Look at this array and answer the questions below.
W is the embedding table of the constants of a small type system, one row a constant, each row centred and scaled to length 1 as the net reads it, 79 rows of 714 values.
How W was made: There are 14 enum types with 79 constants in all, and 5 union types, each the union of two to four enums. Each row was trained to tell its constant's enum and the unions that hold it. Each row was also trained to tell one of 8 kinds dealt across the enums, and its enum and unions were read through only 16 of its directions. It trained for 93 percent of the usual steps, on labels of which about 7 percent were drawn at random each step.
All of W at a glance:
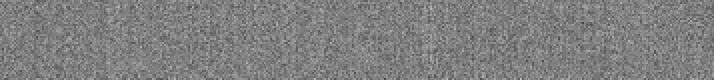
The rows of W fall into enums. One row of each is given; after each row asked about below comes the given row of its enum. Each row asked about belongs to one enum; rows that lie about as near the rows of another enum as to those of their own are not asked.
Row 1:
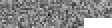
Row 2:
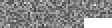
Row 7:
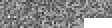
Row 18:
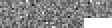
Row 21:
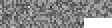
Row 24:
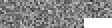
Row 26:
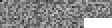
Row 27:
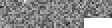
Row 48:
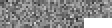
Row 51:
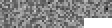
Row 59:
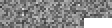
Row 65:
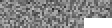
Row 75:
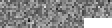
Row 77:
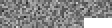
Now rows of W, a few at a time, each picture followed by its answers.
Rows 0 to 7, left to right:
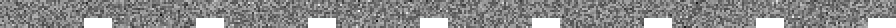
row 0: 77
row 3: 26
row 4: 21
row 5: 7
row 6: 65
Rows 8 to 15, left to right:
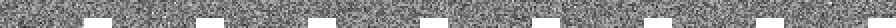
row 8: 1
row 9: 51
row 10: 59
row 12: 2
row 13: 75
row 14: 65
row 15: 77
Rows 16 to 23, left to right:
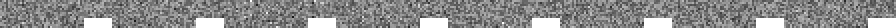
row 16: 2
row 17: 59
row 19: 1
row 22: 2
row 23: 51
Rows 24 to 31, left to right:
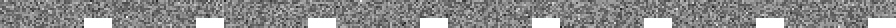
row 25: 24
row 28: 26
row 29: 59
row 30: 18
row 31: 2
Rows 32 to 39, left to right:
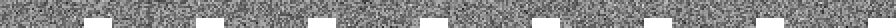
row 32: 21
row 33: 26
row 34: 21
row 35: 65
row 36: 77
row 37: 1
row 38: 7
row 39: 51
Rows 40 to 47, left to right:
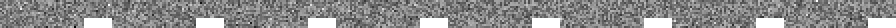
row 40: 59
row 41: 51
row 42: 7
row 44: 24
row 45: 21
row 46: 1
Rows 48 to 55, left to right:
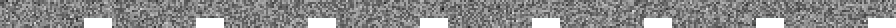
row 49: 2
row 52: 65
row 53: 59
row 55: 24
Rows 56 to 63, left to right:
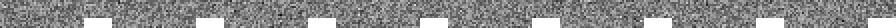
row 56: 2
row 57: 26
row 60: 51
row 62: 59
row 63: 51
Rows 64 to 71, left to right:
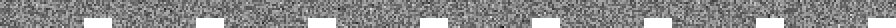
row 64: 24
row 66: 24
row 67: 65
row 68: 1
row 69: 65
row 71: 24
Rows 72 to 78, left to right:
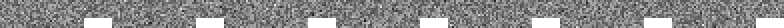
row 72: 26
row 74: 77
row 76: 26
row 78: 27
